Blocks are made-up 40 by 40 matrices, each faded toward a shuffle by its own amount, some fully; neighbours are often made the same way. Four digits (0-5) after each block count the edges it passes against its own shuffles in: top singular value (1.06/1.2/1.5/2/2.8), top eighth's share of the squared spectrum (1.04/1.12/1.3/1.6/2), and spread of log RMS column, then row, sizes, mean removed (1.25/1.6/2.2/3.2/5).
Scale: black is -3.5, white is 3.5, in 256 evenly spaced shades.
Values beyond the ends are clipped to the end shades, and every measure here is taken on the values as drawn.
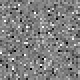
0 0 0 0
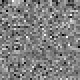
3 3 1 1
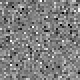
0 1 0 0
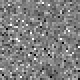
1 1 0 0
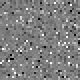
1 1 0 0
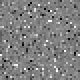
0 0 0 0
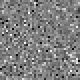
0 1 0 0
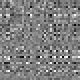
4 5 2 3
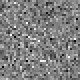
2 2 0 1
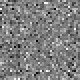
2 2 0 0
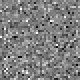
1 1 0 0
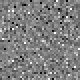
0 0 0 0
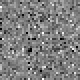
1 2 1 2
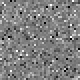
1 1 0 0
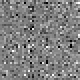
2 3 2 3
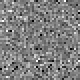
0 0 0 1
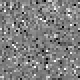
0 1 0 0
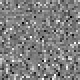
2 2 0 1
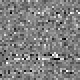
2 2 0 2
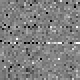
3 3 0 1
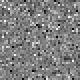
1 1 0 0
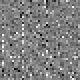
2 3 2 0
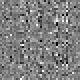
3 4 2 1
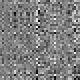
4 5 3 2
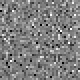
2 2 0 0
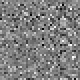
3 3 1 2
